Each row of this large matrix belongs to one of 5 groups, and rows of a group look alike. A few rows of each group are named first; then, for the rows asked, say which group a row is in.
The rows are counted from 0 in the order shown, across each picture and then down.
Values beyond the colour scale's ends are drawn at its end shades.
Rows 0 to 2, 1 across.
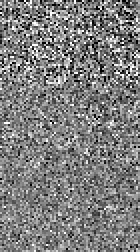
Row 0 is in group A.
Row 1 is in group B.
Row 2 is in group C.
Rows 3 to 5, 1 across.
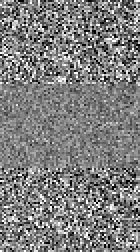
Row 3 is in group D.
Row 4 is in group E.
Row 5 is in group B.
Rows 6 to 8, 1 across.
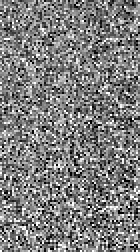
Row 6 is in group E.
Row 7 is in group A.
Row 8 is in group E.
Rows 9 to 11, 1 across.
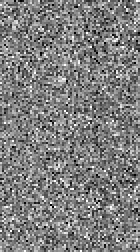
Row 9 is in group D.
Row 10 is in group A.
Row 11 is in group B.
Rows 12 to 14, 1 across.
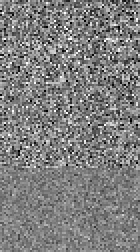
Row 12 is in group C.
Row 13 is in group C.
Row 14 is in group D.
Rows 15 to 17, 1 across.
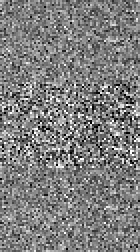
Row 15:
C
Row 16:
A
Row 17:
C
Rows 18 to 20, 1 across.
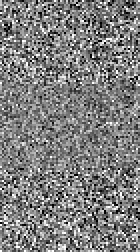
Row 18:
E
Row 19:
E
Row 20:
D
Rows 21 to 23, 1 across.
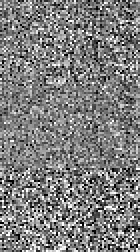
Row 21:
A
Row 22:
A
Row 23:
C
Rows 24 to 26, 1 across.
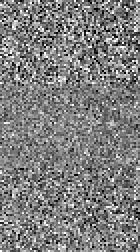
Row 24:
D
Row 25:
B
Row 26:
D
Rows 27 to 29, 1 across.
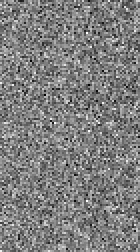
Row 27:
D
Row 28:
B
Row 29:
D
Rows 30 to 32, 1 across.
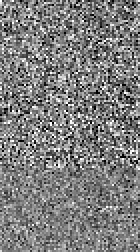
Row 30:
E
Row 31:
A
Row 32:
E
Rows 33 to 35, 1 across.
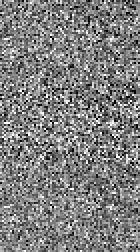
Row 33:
B
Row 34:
B
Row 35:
B
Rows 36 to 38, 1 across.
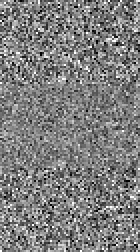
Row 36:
D
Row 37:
D
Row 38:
E
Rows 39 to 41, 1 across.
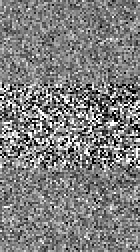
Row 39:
E
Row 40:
B
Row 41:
B
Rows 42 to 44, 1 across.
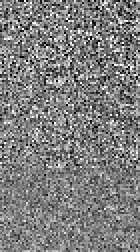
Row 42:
A
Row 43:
A
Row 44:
C
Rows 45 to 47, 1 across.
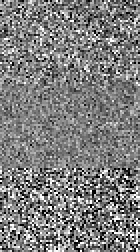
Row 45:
B
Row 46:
E
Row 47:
A
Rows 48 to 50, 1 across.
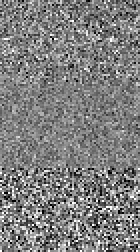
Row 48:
B
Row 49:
D
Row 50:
E
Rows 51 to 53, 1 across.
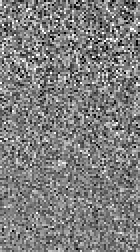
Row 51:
E
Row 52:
D
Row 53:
A
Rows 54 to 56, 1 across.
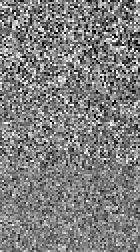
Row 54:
D
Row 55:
B
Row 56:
D
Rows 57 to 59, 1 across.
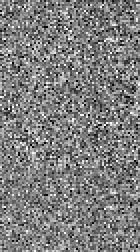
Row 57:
C
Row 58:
E
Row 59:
C
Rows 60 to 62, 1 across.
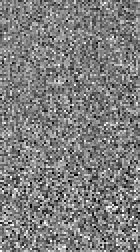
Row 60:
A
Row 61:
C
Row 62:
D
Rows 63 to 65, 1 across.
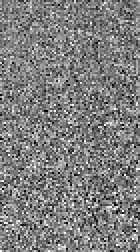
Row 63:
A
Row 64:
C
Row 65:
D
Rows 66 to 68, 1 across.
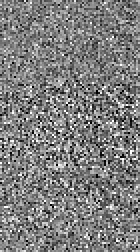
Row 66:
A
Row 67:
A
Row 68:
B
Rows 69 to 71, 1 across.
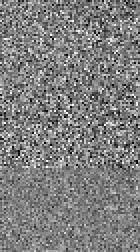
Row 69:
B
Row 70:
C
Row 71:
C
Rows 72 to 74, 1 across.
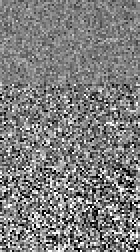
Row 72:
E
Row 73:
C
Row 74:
A
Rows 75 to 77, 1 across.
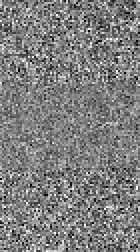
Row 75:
E
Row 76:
E
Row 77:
C
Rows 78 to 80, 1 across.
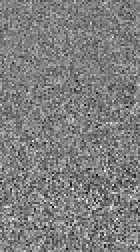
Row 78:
A
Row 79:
E
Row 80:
B
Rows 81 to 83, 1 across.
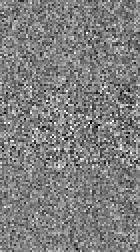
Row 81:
D
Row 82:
A
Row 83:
A
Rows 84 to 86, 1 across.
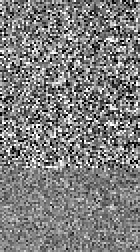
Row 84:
C
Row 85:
C
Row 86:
B
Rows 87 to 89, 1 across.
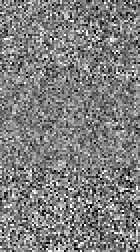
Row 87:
B
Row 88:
D
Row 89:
A
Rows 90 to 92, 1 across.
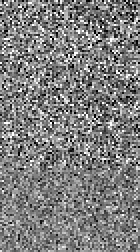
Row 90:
B
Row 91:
B
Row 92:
D
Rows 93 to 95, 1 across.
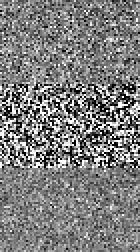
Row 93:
C
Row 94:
E
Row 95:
B
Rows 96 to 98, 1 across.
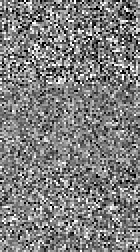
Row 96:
A
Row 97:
D
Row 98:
B
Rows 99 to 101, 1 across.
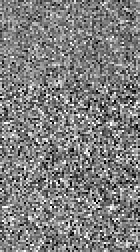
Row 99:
A
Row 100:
B
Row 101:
B
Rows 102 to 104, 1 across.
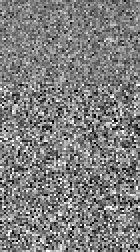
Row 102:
C
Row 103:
D
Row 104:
C
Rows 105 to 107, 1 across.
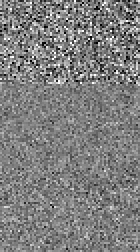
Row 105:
A
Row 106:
E
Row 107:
B
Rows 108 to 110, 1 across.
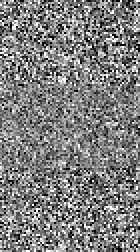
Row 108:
D
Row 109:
D
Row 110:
C
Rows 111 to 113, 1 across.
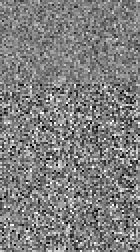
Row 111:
D
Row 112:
A
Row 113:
A
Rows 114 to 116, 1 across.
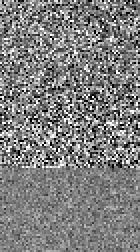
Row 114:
B
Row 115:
C
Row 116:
C
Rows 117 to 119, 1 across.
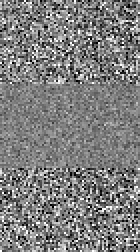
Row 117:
A
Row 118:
C
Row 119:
E
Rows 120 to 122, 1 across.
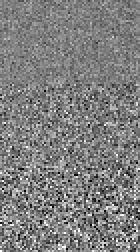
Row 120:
A
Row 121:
C
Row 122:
D
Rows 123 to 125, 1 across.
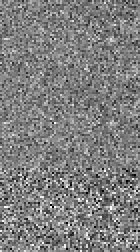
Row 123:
B
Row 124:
B
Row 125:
B
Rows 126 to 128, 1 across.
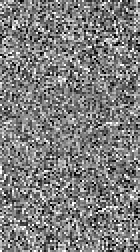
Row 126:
D
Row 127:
E
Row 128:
E
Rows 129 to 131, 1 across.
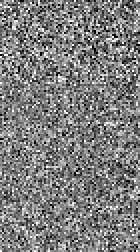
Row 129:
D
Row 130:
C
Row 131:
E
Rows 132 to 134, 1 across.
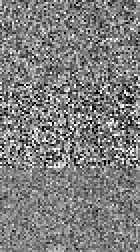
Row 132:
E
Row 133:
A
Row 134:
A
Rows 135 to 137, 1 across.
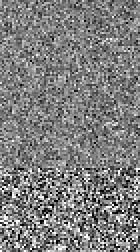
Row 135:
E
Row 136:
D
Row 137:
D
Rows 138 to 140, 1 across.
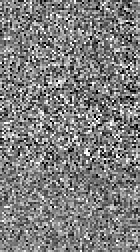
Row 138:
A
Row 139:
B
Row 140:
B
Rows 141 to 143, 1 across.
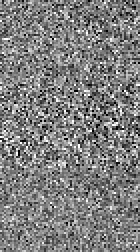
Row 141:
B
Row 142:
D
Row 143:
B
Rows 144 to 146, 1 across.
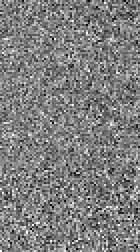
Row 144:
B
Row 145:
B
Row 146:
E
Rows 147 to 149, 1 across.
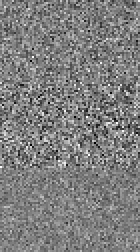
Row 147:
E
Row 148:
D
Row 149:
B
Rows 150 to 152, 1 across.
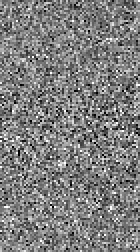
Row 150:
E
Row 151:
D
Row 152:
B
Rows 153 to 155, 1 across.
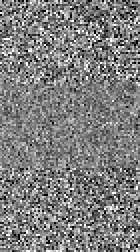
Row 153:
B
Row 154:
E
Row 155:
C
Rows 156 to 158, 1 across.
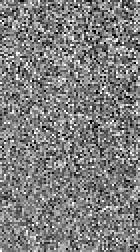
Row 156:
D
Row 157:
A
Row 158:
E
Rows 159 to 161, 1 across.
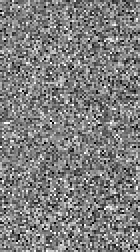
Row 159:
C
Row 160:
B
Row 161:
C
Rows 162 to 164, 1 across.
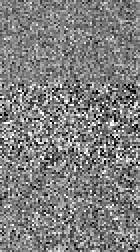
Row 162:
A
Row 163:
B
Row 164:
A
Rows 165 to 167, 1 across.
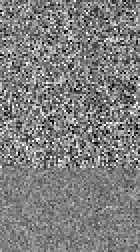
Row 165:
C
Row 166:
E
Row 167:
E
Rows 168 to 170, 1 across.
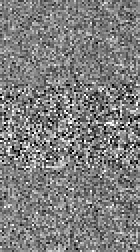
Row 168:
A
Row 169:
C
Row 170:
A
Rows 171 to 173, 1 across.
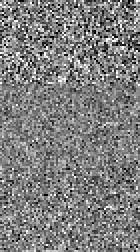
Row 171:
D
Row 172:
E
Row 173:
C
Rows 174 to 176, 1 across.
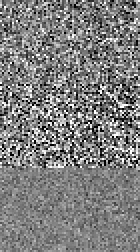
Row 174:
E
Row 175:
A
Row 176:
D
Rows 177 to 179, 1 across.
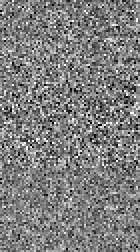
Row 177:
C
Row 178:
E
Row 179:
C
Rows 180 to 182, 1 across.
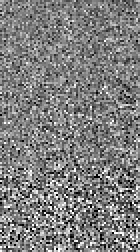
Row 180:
C
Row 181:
A
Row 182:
A
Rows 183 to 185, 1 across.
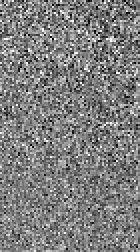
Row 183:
B
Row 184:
E
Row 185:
C
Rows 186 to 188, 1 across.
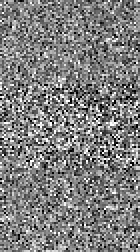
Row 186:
D
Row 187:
B
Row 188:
C
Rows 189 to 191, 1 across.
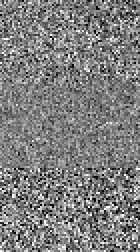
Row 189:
B
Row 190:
E
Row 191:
D
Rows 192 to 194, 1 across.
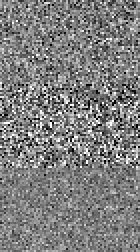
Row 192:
E
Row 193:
B
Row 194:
C
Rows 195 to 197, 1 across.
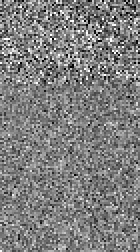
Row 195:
B
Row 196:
C
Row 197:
D
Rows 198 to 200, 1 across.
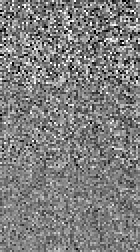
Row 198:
C
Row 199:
A
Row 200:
A
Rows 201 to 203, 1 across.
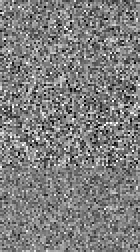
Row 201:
C
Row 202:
E
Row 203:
C
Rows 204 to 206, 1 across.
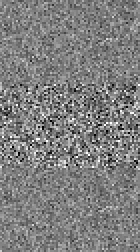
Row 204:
E
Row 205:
E
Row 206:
E
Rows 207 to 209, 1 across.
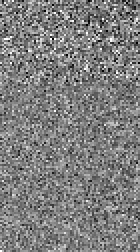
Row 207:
B
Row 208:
C
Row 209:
D
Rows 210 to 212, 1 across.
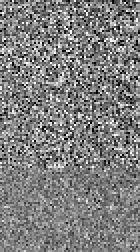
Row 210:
C
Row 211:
A
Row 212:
B
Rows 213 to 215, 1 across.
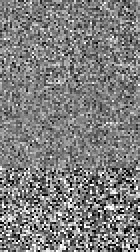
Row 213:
A
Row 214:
E
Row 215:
C
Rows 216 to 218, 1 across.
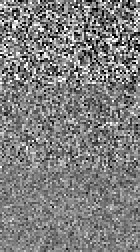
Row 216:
D
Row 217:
E
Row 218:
B
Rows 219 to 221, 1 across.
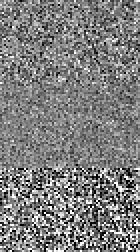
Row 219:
D
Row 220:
A
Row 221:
A
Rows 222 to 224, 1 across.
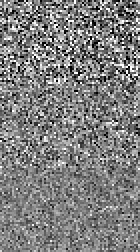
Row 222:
A
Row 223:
D
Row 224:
E
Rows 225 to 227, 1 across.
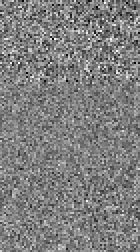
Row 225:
B
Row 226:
D
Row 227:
D
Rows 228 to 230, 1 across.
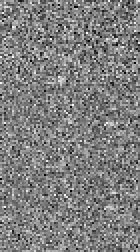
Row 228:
D
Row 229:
C
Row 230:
C
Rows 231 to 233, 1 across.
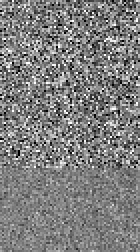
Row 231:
C
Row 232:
C
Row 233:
A
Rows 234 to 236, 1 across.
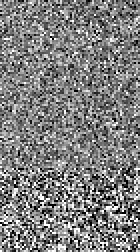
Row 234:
B
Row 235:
D
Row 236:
D
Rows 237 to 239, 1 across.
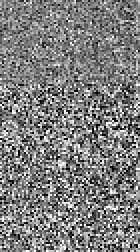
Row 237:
A
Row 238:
D
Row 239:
C
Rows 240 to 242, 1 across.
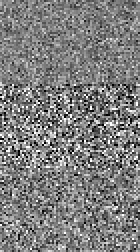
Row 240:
E
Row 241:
C
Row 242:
D
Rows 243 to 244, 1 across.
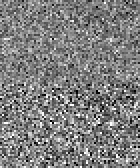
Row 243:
B
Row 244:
B
